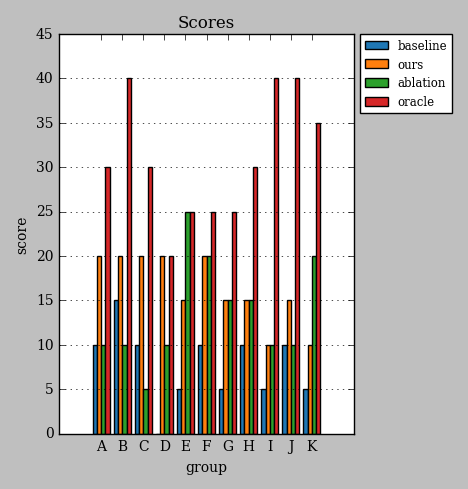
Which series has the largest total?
oracle
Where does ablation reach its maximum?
E
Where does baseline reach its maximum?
B
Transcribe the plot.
Title: Scores
x-axis: group, ticks A B C D E F G H I J K
y-axis: score, ticks 0 5 10 15 20 25 30 35 40 45
Legend: baseline, ours, ablation, oracle
Values:
baseline: 10 15 10 0 5 10 5 10 5 10 5
ours: 20 20 20 20 15 20 15 15 10 15 10
ablation: 10 10 5 10 25 20 15 15 10 10 20
oracle: 30 40 30 20 25 25 25 30 40 40 35
